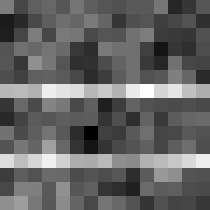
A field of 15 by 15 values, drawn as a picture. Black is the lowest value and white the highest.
Grain: streaks across. Odd lines: rows 7 and 12. Histogram: skewed, a long tail of high values.
